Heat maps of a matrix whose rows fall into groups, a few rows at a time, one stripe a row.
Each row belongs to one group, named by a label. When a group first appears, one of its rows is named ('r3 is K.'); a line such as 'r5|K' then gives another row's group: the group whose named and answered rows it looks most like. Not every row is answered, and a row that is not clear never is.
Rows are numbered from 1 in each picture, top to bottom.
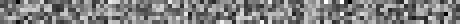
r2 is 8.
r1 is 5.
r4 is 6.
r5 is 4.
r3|8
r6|5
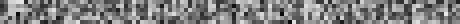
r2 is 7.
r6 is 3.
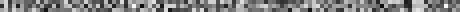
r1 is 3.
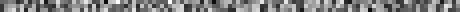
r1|5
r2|4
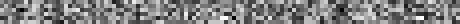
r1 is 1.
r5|5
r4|8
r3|3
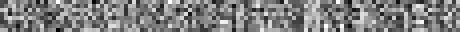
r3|3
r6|5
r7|5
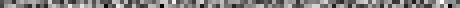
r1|8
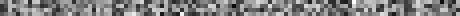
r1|1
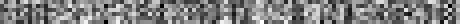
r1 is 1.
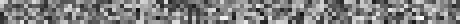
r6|4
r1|3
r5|5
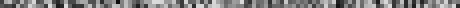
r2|8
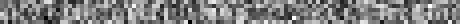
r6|6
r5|3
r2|1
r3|3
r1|8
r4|3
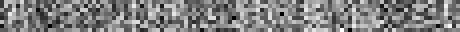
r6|1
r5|7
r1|4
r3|4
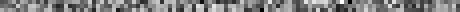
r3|8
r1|7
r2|8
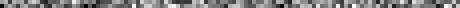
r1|3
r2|5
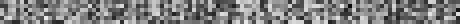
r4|1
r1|4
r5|4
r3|4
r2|7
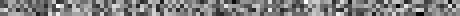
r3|3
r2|5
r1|7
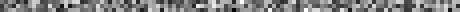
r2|8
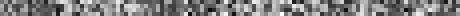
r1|6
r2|1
